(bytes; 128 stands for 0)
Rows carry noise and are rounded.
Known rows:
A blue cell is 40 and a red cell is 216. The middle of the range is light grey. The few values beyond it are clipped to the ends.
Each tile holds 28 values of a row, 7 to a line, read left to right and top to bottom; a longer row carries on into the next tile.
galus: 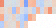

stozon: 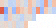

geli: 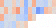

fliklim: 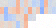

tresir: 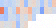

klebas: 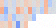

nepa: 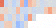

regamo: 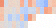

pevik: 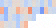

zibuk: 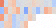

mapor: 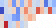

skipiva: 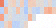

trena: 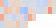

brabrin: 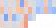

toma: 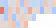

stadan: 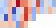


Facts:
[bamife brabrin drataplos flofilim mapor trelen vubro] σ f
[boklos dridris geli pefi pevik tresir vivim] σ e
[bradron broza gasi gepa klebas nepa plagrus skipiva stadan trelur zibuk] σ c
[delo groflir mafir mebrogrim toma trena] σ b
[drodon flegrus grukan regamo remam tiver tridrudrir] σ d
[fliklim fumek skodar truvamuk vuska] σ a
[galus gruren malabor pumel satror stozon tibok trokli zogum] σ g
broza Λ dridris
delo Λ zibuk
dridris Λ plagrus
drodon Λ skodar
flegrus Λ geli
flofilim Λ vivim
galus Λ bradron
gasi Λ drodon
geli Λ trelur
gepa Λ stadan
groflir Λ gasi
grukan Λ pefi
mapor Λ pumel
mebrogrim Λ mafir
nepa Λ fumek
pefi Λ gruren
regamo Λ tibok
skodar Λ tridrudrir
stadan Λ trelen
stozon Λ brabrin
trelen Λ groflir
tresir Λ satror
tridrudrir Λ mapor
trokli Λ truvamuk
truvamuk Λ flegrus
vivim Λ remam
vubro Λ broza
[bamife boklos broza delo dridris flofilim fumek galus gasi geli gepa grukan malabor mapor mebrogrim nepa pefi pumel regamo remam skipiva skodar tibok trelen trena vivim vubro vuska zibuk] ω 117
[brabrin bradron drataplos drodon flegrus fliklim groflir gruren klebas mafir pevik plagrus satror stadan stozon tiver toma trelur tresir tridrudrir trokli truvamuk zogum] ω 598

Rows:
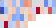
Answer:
pumel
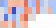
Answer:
groflir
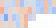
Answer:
drataplos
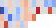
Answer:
skodar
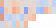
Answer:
fumek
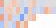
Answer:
tibok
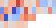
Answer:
trelen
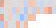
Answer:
malabor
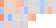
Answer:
vuska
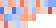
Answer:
gasi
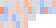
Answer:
tiver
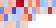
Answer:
gepa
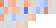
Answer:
remam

